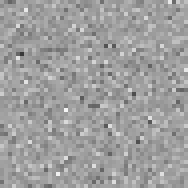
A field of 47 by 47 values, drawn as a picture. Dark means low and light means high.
Seam: none. Mirror symmetry: none. Odd rows or columns: none. Histogram: heavy tails on both sides. Grain: fine. Average level on the scale: 60%. Stripes: none.
